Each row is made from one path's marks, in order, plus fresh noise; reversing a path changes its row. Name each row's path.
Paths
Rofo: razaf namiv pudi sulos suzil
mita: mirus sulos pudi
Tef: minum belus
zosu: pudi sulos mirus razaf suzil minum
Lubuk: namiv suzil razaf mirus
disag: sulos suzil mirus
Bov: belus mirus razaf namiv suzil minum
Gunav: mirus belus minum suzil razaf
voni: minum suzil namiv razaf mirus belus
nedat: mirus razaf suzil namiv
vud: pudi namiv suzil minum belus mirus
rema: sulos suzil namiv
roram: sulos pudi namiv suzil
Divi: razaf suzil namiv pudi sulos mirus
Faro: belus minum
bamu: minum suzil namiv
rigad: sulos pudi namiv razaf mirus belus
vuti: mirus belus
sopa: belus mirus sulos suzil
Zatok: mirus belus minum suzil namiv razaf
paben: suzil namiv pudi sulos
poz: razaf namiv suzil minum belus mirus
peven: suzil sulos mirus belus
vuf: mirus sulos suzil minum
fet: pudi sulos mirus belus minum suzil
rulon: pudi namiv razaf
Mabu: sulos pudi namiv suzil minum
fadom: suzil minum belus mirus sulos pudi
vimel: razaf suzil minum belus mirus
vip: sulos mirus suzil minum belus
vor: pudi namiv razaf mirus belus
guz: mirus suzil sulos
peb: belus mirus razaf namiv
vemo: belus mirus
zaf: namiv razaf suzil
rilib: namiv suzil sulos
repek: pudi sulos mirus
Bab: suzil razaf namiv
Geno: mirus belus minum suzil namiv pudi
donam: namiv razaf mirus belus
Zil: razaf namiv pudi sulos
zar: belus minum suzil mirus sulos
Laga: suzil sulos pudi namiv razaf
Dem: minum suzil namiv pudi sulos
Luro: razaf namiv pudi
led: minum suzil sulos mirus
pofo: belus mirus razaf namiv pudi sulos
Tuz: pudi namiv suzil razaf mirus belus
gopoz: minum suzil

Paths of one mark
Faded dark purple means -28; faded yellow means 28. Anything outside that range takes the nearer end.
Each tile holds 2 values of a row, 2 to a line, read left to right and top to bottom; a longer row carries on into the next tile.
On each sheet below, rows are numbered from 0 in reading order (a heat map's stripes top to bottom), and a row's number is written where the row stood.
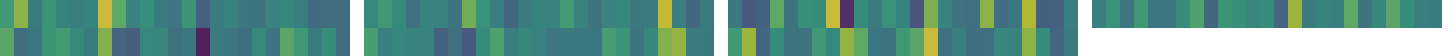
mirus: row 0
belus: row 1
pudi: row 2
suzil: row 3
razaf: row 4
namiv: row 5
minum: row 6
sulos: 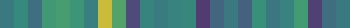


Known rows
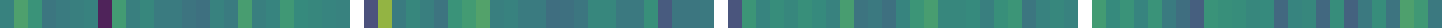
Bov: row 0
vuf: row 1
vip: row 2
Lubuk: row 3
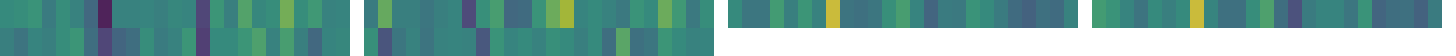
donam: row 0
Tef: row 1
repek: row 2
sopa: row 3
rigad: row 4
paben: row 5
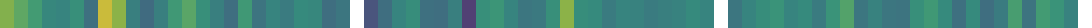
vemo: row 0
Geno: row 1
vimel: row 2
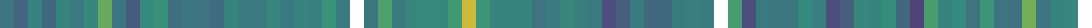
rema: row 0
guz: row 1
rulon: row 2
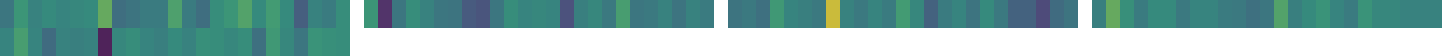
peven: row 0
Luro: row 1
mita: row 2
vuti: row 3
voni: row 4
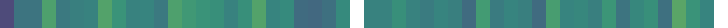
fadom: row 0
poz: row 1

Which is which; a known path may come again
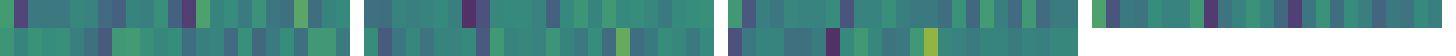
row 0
rulon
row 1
Tuz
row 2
roram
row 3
Rofo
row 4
Lubuk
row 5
paben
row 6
Geno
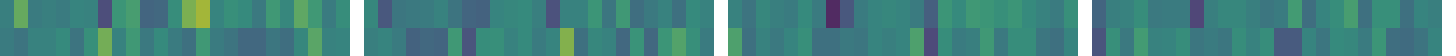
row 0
Tef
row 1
Laga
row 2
vor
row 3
Mabu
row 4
rilib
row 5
bamu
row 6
pofo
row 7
zosu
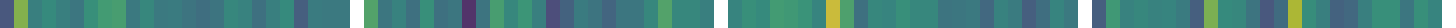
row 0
vuf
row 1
zaf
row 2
disag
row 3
Gunav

